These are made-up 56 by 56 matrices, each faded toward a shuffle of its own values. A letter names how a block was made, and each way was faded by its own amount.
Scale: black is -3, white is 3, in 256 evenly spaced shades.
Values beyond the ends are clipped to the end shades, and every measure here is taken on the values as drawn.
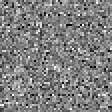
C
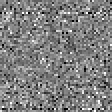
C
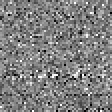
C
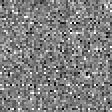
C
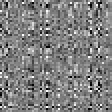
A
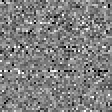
C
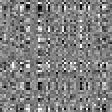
A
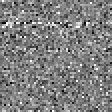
C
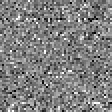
C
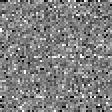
C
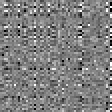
A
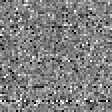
C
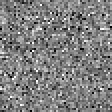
C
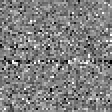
C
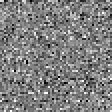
C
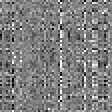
A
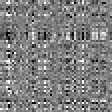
A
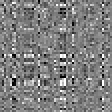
A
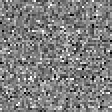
C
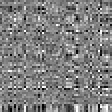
A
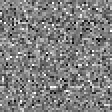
C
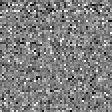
C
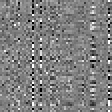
A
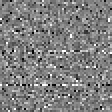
C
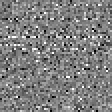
C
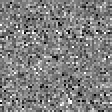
C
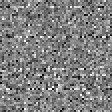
C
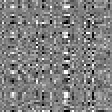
A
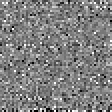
C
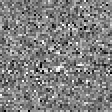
C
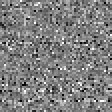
C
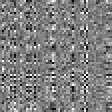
A
